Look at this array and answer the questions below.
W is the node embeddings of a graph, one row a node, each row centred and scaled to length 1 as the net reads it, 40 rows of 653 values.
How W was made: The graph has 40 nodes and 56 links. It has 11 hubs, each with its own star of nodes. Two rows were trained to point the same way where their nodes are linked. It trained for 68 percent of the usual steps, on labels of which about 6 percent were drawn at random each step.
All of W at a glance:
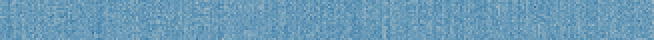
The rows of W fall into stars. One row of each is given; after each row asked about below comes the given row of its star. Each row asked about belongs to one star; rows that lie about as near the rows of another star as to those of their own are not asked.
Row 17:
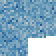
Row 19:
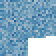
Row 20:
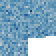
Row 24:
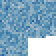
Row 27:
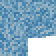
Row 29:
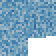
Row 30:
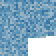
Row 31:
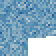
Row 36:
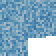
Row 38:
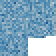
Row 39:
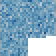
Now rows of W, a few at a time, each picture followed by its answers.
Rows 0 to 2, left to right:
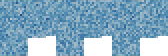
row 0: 27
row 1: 20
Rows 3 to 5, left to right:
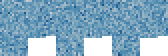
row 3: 27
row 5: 36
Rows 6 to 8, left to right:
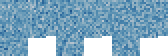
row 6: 39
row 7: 24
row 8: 17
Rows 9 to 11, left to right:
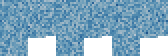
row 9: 24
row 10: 19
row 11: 38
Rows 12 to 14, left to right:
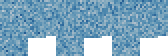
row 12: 17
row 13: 20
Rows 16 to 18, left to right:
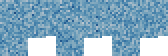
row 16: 17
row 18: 39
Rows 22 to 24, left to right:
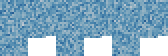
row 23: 38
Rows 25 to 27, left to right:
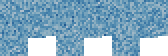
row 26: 29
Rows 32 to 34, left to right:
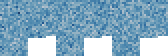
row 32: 27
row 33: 38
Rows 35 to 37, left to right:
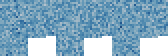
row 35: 30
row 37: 30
